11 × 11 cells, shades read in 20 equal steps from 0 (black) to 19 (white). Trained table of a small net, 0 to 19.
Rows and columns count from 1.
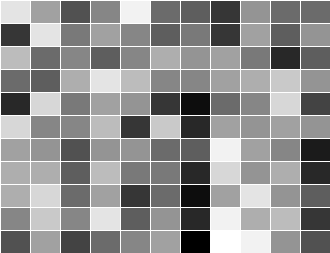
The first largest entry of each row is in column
5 2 1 4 2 1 8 8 9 8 8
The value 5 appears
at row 5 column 11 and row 11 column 3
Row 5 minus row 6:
-13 6 -1 -2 7 -11 -2 -4 -1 4 -6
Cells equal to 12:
14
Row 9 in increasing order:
1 4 7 8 8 11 12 12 13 16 17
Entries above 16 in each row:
2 1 0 1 0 0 1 0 1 2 2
